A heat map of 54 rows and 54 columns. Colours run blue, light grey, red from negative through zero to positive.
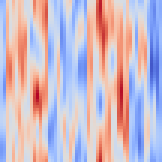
Stripes: upright, repeating 2 times. Ninth with the highest average: middle left. Grain: streaks running down. Average level on the scale: 50%.
